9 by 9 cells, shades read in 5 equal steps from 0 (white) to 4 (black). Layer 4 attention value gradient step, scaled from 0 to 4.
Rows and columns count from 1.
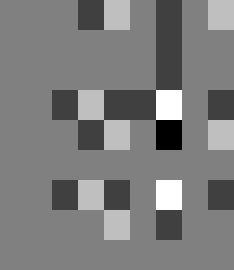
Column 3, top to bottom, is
2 2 2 3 2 2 3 2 2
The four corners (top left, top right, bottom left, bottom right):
2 1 2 2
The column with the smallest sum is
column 5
